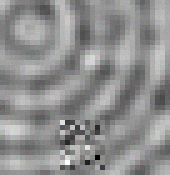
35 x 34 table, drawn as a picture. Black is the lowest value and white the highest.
Roughest part: bottom middle. Rings: centred on the top left. Odd patch: rougher, in the bottom middle. Mirror symmetry: none. Slope: none.
